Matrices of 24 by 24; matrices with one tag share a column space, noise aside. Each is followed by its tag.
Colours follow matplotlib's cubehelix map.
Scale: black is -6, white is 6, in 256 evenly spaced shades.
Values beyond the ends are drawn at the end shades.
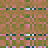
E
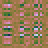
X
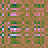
X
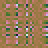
X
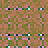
E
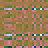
E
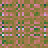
X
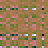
E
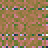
E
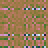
E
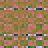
E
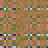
E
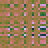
X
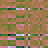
E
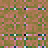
E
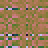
E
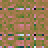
E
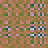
X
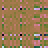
E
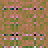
E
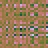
X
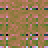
E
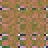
E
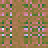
X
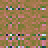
E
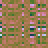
X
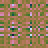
X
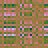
X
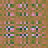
X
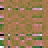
E
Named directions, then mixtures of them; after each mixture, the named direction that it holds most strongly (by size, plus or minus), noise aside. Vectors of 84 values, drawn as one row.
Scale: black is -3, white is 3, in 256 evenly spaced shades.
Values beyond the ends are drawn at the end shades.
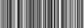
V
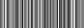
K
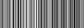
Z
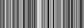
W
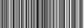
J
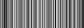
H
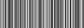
J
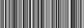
K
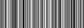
V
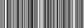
K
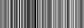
Z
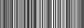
H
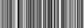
V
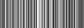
W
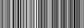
Z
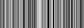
W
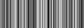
W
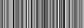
J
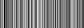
H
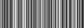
H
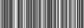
V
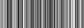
V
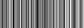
J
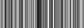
W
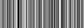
V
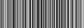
H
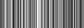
W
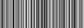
J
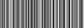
J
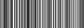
Z
